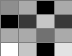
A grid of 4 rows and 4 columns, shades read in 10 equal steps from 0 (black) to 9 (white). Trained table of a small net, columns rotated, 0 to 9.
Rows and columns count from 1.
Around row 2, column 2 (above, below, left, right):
6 6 0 7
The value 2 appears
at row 2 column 2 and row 2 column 4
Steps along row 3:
same down up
